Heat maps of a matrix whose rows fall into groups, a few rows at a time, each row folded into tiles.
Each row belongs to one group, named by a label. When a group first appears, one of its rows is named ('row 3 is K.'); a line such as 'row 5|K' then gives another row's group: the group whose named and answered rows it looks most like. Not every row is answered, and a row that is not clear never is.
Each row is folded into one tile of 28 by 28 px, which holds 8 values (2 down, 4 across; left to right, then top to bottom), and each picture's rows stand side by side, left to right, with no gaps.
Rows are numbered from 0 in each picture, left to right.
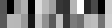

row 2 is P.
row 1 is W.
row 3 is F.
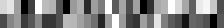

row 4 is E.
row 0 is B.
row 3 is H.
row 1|W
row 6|B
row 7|B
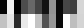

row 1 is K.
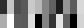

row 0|E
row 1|B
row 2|H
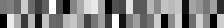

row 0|W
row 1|P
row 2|F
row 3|B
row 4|P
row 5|W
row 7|K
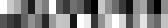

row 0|B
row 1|H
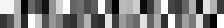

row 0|B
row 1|K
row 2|B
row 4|W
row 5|P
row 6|P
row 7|H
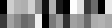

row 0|W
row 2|P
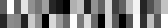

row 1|K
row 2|P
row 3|H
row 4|H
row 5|F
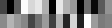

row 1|B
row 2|B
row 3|K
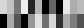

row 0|W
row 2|W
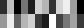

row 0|E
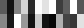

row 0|P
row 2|H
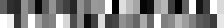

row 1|K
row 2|K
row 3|W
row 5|P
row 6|F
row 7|H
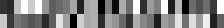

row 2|K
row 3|E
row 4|H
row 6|E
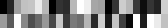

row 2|P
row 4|H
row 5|F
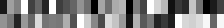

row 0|H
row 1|F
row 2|F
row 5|W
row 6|F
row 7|K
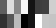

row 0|W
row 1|F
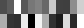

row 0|H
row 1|W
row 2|F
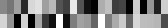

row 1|W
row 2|P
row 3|P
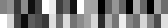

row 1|H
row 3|E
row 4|E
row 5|K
